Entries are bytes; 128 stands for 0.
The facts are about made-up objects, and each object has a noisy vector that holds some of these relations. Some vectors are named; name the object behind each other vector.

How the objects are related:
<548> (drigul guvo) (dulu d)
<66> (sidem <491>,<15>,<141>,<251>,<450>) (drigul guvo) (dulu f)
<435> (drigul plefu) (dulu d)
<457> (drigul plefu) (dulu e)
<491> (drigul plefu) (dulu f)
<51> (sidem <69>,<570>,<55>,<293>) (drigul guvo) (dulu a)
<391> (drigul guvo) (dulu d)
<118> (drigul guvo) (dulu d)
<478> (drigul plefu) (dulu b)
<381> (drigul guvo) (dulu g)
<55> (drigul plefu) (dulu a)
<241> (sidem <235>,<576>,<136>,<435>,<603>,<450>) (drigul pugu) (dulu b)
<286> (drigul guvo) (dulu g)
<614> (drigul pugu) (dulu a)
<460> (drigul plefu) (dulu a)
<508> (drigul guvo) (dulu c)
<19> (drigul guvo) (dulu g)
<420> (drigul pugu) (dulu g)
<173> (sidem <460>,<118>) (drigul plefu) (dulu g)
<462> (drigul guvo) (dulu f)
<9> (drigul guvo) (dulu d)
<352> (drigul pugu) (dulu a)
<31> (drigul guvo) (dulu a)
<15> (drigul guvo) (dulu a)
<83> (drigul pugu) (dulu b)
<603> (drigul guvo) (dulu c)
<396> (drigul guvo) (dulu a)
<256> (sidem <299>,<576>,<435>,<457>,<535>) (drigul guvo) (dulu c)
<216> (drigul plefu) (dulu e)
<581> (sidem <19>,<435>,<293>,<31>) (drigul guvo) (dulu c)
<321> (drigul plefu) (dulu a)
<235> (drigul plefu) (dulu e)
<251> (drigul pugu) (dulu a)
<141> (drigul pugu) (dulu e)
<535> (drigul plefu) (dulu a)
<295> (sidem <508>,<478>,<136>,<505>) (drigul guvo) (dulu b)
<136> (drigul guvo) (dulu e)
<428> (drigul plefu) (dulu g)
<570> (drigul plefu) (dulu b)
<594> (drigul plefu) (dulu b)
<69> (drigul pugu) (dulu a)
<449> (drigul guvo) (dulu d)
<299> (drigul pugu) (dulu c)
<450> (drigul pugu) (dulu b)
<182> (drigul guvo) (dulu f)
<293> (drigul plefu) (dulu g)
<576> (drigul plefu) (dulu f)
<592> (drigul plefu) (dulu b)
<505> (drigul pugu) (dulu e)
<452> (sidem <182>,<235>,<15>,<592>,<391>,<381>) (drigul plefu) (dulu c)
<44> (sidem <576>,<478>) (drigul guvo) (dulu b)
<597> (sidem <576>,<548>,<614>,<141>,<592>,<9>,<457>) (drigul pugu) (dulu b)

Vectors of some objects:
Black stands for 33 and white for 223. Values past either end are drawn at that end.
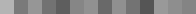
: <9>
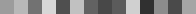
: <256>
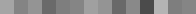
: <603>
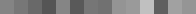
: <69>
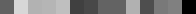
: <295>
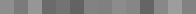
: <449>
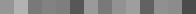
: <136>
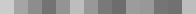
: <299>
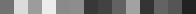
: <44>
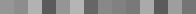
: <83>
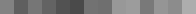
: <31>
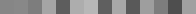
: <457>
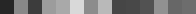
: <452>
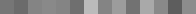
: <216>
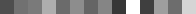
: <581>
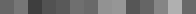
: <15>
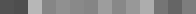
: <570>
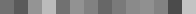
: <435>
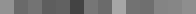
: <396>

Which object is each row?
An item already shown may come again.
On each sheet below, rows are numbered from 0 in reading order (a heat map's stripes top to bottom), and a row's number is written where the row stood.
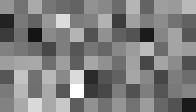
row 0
<19>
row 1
<173>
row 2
<66>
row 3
<69>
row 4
<508>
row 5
<241>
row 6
<597>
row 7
<478>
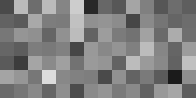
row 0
<241>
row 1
<592>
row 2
<450>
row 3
<55>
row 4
<293>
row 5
<576>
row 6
<118>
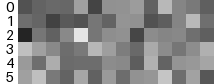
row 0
<460>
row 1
<15>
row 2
<173>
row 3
<299>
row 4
<19>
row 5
<505>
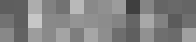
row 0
<592>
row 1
<594>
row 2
<428>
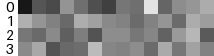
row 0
<51>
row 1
<420>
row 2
<118>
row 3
<141>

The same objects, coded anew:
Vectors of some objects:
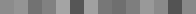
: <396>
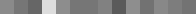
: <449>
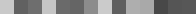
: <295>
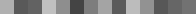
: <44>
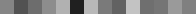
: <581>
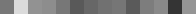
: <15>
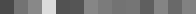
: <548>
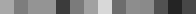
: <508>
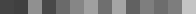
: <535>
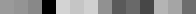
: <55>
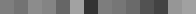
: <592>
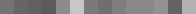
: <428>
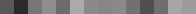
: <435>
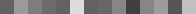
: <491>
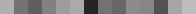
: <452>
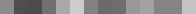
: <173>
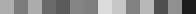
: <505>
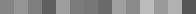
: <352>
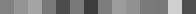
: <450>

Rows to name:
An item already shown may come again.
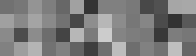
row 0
<592>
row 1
<136>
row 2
<478>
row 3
<141>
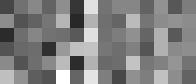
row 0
<31>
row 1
<581>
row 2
<19>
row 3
<293>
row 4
<581>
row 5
<51>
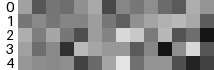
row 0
<594>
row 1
<420>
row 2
<505>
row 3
<570>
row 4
<508>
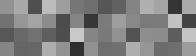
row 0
<66>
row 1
<450>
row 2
<576>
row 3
<256>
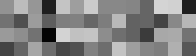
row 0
<69>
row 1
<457>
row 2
<55>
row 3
<299>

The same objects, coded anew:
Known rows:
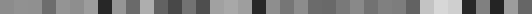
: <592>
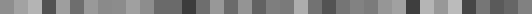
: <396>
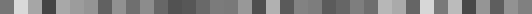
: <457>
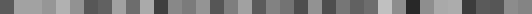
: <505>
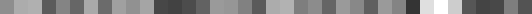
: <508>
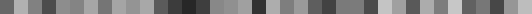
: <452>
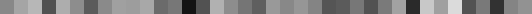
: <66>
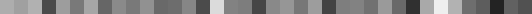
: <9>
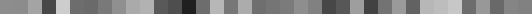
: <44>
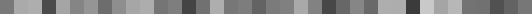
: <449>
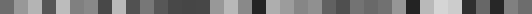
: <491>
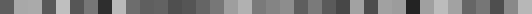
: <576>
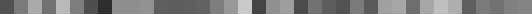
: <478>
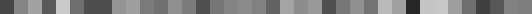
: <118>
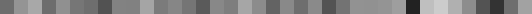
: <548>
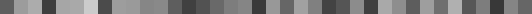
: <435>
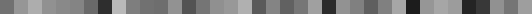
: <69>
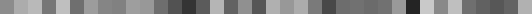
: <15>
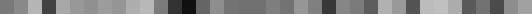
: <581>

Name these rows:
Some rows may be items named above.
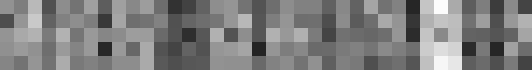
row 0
<19>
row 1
<293>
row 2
<15>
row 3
<592>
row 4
<295>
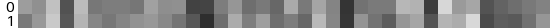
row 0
<31>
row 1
<51>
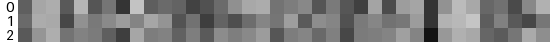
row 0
<576>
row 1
<136>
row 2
<420>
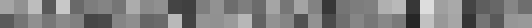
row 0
<31>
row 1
<450>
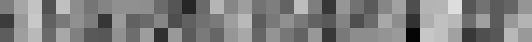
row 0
<51>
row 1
<293>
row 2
<141>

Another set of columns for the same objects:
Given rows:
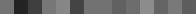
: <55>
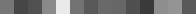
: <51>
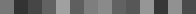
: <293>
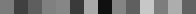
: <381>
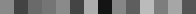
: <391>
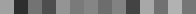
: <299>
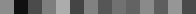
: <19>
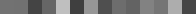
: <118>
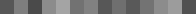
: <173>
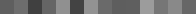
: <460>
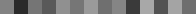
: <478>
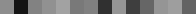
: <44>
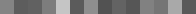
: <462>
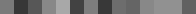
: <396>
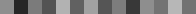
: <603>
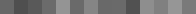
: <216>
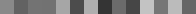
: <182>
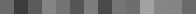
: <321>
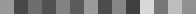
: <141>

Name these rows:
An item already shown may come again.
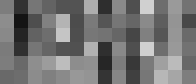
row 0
<592>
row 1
<19>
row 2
<31>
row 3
<592>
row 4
<66>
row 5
<452>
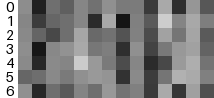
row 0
<435>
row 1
<15>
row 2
<420>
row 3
<44>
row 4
<256>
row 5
<452>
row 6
<435>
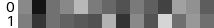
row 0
<581>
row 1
<592>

